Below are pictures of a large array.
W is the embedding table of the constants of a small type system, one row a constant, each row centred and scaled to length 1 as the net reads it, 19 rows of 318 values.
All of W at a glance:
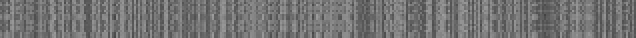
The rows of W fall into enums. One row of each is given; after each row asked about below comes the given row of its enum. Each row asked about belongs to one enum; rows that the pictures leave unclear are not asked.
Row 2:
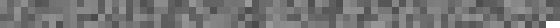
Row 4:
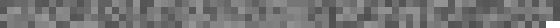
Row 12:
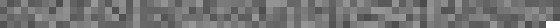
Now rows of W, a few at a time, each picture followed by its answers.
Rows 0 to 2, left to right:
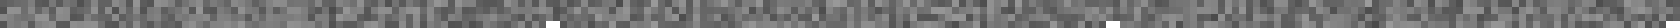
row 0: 4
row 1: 12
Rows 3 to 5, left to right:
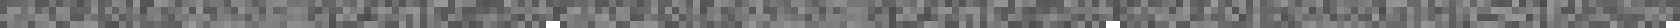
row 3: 4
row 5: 12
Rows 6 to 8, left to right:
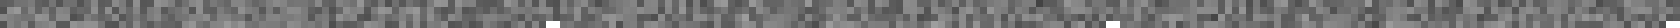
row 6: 4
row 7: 2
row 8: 2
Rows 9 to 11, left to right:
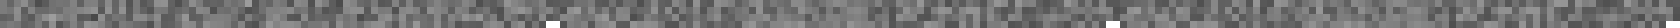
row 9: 2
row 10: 4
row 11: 4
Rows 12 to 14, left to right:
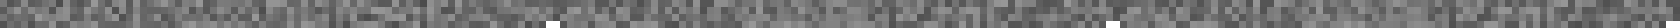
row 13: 4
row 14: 4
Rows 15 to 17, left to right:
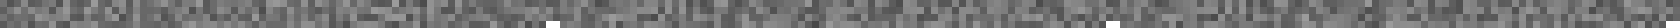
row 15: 12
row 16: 2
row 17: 2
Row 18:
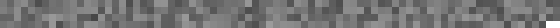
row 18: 2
